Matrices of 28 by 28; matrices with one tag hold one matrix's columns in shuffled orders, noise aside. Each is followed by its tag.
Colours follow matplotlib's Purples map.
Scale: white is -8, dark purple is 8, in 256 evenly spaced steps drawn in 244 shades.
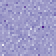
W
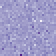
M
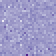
M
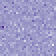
W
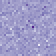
W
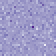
W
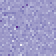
W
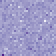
M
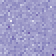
M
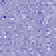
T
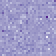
T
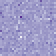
T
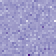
M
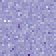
M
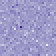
W
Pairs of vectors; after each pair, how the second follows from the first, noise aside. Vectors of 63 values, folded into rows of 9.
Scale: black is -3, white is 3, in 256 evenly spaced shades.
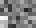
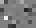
partly zeroed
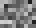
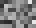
negated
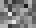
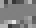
partly zeroed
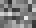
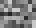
negated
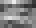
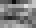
negated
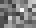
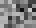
negated
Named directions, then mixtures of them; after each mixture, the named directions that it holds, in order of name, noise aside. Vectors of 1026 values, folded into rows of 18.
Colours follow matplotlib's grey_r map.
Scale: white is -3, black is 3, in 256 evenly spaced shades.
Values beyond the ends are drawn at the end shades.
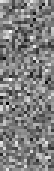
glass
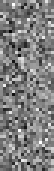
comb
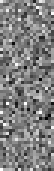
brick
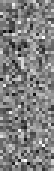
comb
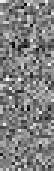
brick, comb, glass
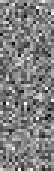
brick, comb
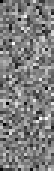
brick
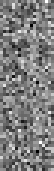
comb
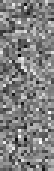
comb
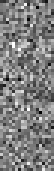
brick, comb, glass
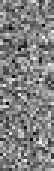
brick, comb, glass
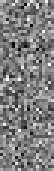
brick, comb, glass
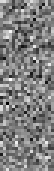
glass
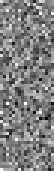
brick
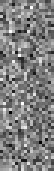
comb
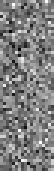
comb
